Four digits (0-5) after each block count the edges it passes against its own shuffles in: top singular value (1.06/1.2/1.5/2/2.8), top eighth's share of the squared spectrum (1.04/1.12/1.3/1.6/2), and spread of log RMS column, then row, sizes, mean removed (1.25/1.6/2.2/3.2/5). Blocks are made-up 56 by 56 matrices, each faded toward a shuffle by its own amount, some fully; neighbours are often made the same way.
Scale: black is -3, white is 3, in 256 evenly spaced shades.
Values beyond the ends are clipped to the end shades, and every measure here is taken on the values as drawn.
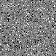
3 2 1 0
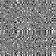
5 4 3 3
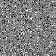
3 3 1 0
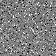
1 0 0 0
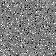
1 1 0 0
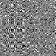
4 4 2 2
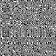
4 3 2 2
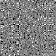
4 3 2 1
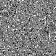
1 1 0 0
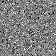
1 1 0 0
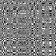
5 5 3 3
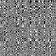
4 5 3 3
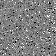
2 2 0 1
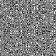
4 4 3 2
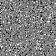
2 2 1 0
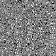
3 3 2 0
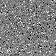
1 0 0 0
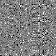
3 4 2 2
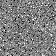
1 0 0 0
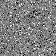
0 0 0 0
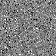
3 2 1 1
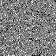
3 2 0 1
